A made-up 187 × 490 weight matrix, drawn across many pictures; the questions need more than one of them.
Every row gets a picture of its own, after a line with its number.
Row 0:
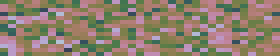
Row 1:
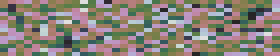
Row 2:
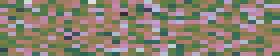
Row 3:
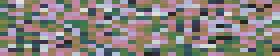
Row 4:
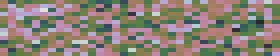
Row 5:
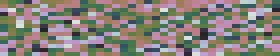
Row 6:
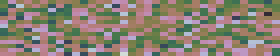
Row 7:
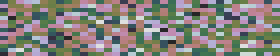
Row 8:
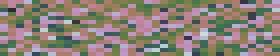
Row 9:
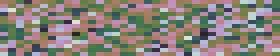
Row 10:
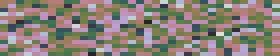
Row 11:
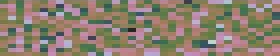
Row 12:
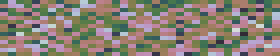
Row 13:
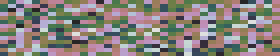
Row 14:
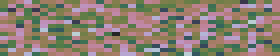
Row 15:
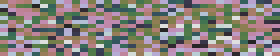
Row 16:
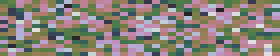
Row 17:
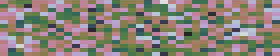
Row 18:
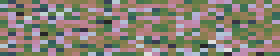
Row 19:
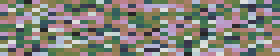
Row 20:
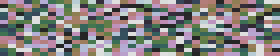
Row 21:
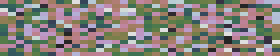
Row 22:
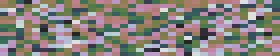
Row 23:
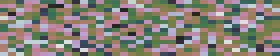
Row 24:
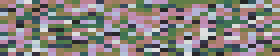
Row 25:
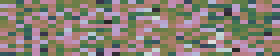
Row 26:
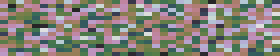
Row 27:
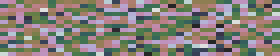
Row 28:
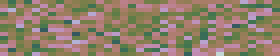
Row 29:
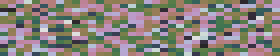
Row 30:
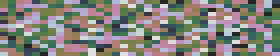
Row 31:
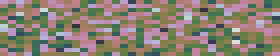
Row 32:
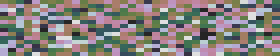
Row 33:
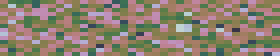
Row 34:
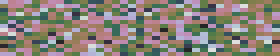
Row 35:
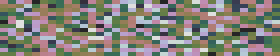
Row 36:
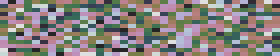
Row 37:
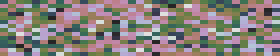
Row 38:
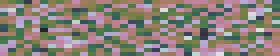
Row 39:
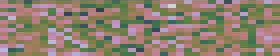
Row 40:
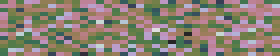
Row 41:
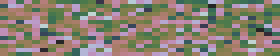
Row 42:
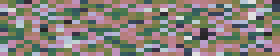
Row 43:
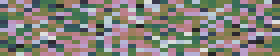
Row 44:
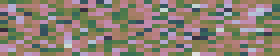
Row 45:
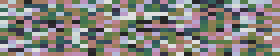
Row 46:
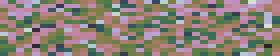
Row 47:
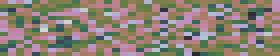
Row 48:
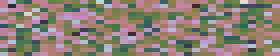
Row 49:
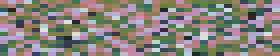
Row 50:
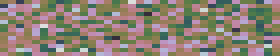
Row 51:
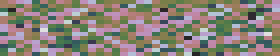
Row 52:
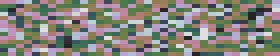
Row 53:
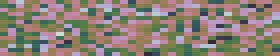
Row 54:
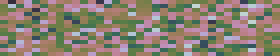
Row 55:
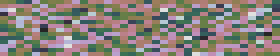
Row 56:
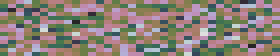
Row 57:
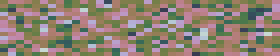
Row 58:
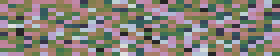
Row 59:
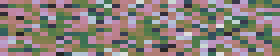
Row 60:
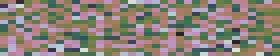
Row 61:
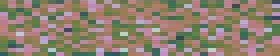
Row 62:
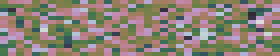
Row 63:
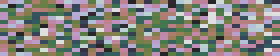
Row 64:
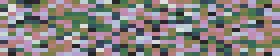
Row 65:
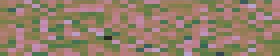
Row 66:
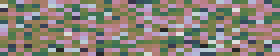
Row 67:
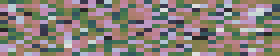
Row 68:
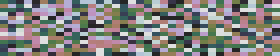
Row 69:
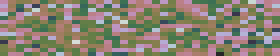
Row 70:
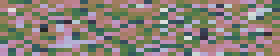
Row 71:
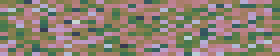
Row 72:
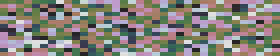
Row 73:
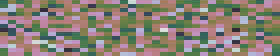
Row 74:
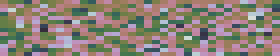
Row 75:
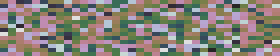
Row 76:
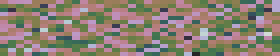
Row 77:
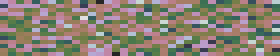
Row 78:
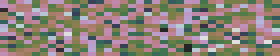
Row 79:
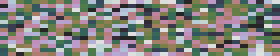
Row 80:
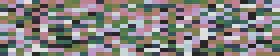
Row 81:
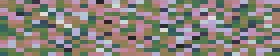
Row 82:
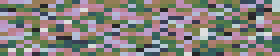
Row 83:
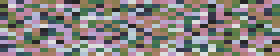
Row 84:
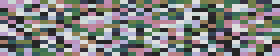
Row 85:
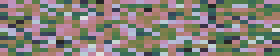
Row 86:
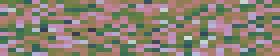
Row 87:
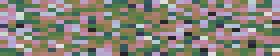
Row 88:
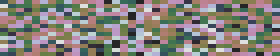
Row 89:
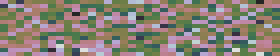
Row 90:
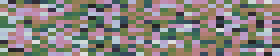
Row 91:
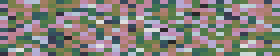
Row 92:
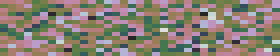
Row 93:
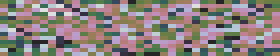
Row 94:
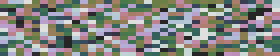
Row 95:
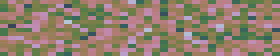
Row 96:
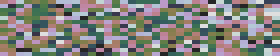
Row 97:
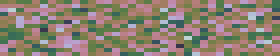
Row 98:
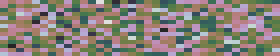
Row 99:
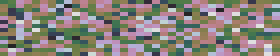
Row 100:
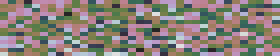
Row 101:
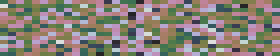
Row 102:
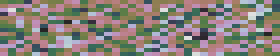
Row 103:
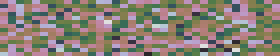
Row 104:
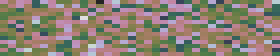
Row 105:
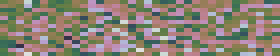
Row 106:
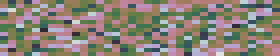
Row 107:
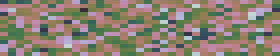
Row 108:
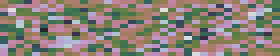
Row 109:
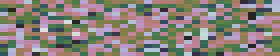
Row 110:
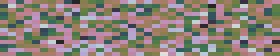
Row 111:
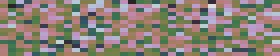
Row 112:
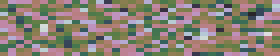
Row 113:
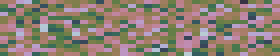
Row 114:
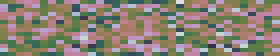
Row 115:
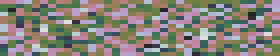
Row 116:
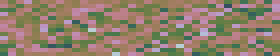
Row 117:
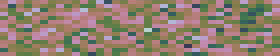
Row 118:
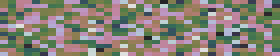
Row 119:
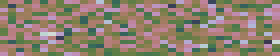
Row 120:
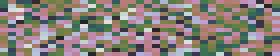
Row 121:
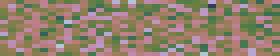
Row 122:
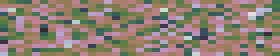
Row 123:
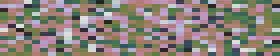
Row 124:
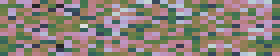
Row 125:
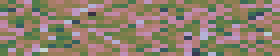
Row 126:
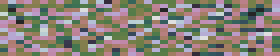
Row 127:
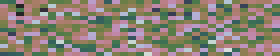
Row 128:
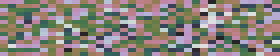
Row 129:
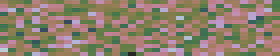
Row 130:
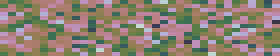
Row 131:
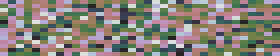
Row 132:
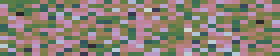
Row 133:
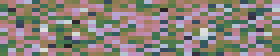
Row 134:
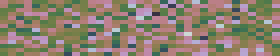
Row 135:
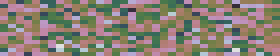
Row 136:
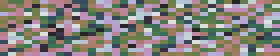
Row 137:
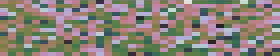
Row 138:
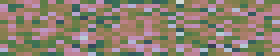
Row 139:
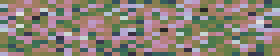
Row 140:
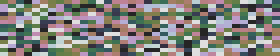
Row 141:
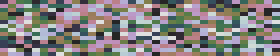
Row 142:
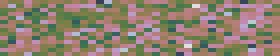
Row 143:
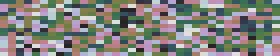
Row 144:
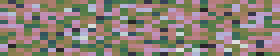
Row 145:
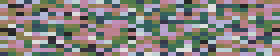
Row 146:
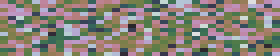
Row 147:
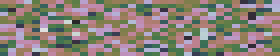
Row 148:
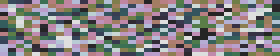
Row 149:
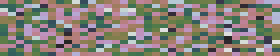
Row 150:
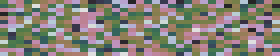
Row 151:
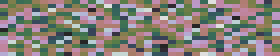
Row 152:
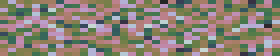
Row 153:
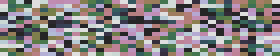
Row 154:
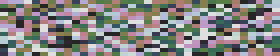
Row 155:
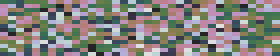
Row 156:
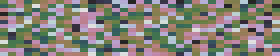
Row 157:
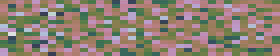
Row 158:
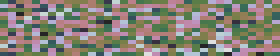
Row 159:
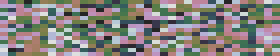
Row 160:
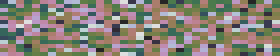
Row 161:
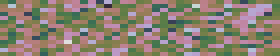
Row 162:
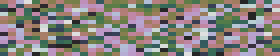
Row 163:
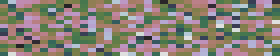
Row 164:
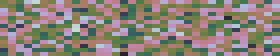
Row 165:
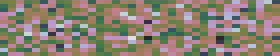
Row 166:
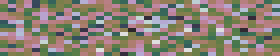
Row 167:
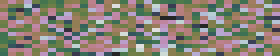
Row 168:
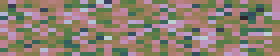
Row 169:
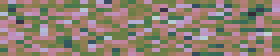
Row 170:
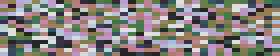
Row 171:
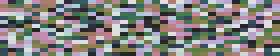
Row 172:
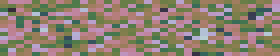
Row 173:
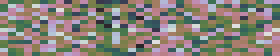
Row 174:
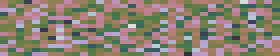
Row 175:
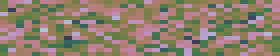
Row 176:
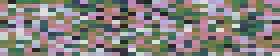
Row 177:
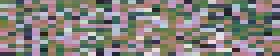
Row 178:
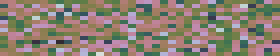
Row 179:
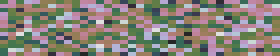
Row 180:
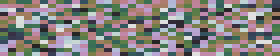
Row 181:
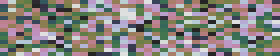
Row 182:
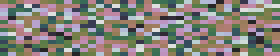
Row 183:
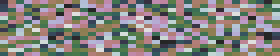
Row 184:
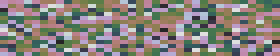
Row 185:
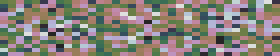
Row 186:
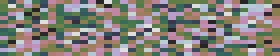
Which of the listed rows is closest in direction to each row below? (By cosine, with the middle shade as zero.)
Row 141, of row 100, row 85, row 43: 43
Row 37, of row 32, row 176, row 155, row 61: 61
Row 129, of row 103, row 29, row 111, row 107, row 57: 107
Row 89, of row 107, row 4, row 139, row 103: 103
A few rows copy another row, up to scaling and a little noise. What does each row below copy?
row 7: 91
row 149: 21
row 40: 179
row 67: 44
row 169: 126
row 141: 37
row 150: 156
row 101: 88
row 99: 16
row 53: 3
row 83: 110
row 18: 158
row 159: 39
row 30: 118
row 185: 165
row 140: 19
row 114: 138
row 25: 177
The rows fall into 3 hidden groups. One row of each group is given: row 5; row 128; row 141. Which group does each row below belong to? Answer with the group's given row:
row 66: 128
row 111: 128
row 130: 141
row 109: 5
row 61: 141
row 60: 128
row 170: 128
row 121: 128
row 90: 141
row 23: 128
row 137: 128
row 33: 141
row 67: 5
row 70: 5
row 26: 128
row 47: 5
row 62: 5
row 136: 141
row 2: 141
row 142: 5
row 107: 5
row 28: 5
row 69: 141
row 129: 5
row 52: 5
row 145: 128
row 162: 5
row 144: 128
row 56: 5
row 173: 141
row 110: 128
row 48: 5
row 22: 5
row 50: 128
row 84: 128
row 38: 5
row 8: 5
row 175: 5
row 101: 128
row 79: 128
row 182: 141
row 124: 141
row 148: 5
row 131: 141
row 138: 128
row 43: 141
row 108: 5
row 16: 141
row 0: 128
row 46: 141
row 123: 128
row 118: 141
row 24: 5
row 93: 128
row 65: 5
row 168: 5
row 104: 128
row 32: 5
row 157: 128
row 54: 5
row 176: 141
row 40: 141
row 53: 128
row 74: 5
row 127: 128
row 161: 5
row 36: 141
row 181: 141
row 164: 141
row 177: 128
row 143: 141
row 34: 128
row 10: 141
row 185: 141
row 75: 128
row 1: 5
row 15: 128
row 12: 141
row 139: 128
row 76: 5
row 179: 141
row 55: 5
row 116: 5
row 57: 5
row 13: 5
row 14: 5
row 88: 128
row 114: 128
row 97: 5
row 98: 128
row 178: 128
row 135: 128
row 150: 141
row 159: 141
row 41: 128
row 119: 128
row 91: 141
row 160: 141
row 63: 128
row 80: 5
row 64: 141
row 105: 141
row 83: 128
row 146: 141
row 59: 141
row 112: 5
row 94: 5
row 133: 5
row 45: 141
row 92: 128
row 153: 141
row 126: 5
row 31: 128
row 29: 5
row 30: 141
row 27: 128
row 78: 128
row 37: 141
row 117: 5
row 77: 128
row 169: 5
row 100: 141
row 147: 5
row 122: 5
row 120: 141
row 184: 128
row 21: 128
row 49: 5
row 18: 128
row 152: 141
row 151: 141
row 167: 141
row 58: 141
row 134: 141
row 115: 5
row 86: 5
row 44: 5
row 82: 5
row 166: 141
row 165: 141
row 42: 5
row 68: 141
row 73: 128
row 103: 128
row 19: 5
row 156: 141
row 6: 141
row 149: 128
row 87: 141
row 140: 5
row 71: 5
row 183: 141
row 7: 141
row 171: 141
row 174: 5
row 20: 128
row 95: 141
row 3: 128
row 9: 5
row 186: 5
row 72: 128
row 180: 5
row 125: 5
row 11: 128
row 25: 128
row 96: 128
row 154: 5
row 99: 141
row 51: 5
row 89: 128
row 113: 5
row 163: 141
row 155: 128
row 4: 141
